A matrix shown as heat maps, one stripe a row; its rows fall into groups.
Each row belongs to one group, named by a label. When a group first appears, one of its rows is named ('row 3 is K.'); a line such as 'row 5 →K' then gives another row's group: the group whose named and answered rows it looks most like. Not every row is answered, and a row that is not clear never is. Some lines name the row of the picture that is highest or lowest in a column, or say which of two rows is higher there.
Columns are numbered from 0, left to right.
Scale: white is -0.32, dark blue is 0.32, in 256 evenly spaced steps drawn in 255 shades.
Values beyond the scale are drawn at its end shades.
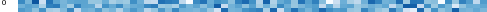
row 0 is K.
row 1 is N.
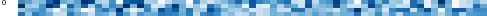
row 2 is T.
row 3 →T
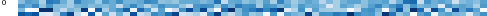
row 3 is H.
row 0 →N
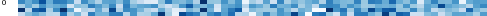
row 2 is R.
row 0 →R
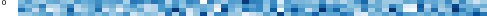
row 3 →R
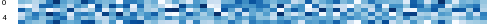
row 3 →N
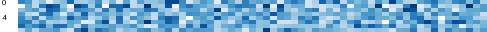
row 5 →T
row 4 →K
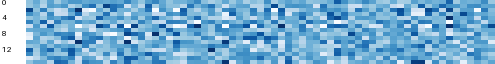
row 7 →T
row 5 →K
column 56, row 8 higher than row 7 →Yes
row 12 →R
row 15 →N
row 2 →H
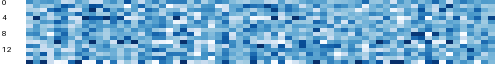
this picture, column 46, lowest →8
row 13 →K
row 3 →K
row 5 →N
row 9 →N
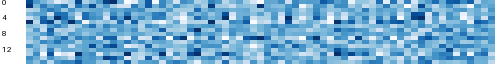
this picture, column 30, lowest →9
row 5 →R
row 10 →N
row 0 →H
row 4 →N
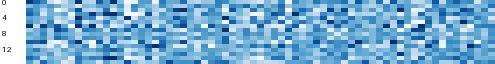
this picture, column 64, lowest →10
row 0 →H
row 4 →K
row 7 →N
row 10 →H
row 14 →H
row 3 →H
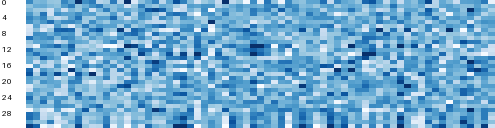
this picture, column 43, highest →31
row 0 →K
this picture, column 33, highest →11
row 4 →H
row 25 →K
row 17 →R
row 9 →R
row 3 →K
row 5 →R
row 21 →T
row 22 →T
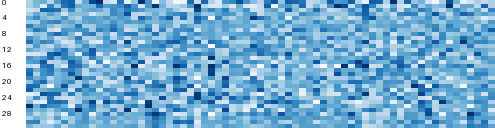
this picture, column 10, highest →0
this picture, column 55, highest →21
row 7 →H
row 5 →N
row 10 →T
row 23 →N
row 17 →R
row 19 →K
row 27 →K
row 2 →N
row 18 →R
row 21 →N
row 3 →T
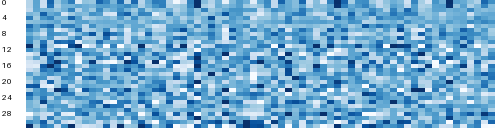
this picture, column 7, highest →11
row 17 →N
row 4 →R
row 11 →H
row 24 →K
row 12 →K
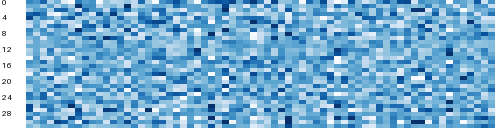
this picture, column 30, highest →27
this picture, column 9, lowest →3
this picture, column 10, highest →3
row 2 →N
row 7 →K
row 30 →N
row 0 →K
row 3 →H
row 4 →R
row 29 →R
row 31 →R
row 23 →K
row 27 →H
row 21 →N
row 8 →R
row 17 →N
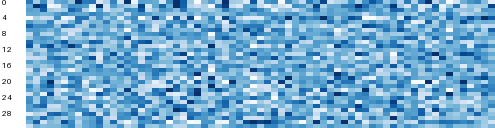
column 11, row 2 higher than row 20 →No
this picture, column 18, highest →4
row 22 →T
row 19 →R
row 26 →H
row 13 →T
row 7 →K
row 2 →H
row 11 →R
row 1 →H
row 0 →K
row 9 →T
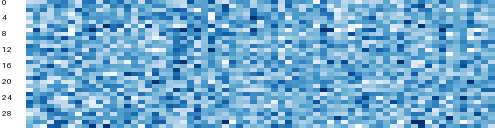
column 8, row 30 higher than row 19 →Yes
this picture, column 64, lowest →7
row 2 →K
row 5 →T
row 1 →N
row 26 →T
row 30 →N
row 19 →H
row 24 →T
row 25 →H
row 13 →K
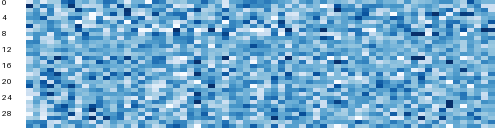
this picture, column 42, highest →7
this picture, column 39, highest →28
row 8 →N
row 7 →R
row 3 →T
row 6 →H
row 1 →R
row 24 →T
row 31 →K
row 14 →N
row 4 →H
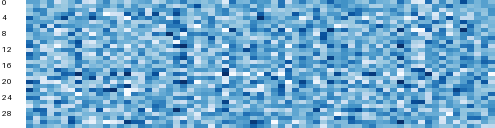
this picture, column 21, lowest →10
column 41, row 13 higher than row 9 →Yes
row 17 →N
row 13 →H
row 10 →H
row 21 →T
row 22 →H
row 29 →R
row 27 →H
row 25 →N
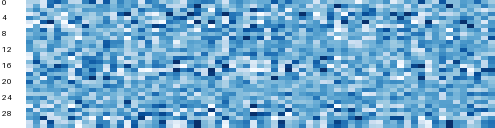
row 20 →R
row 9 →K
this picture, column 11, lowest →29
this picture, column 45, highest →5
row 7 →K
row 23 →R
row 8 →N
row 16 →N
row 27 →R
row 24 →H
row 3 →T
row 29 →H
